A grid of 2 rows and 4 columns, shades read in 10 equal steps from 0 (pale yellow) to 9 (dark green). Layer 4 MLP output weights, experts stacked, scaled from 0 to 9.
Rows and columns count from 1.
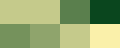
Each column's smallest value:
2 2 2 0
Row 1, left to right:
2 2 6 9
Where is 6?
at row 1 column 3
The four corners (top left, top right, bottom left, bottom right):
2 9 5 0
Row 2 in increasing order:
0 2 4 5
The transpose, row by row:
2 5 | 2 4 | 6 2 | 9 0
